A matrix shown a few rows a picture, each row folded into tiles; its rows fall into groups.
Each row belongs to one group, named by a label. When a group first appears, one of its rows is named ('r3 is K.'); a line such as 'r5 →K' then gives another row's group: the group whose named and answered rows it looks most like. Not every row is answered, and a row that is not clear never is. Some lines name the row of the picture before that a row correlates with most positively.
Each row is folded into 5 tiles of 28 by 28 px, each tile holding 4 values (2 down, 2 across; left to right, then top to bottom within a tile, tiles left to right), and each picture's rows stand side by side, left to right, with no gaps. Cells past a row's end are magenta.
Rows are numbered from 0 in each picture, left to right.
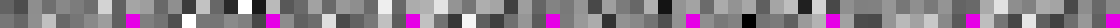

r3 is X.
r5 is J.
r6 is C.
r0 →X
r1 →X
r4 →J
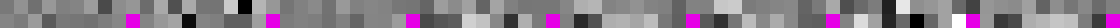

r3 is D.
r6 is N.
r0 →J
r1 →J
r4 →C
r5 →C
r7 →C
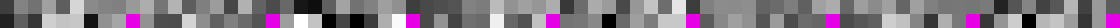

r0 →D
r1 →X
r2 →N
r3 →D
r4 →J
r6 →D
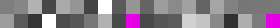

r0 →X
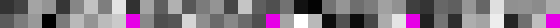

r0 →J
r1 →X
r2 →N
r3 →D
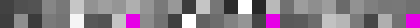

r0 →D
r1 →X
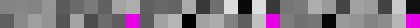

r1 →J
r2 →J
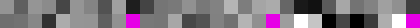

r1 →J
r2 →N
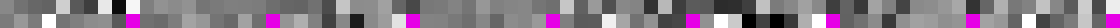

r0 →X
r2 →N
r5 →N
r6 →J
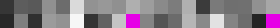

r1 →C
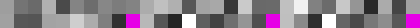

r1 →X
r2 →X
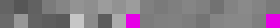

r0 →D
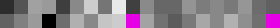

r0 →J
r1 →C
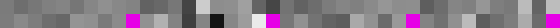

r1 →N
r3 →X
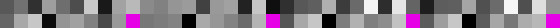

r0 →J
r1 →J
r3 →J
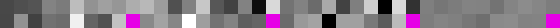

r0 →D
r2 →J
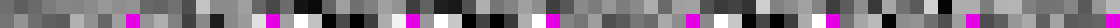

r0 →D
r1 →N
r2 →N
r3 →N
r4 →J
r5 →N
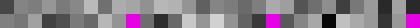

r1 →C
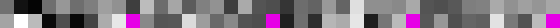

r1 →X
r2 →D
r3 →D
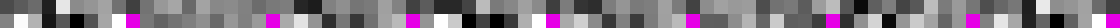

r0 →N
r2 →N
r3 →N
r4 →N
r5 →C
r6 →J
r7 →N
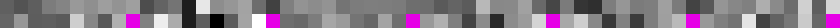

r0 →D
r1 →N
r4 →N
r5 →X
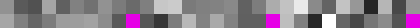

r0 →C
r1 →C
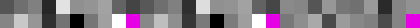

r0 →N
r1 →N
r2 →J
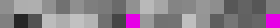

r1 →X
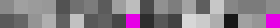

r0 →C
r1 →D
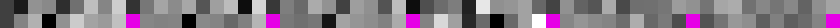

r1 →J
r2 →J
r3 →N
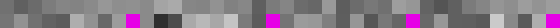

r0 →D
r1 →C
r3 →D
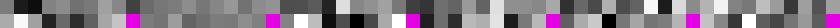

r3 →D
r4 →J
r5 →X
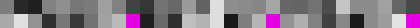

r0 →N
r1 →D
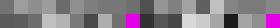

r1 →D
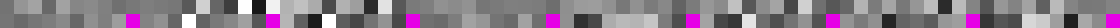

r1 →X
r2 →X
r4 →C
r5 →X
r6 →J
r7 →D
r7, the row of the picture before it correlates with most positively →1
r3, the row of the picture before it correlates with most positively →0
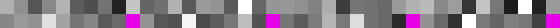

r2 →C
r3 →X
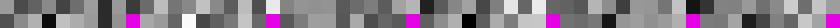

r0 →J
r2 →C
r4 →J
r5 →J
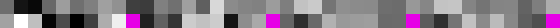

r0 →N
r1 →D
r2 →C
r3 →C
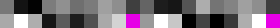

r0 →N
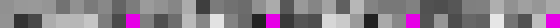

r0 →C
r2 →D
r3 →D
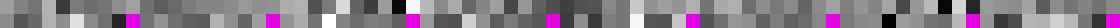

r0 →C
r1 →D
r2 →X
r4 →D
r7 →C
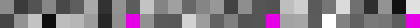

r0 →J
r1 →X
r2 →X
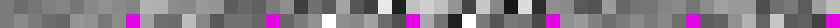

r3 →X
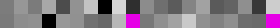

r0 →J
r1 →X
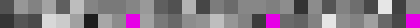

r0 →D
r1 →C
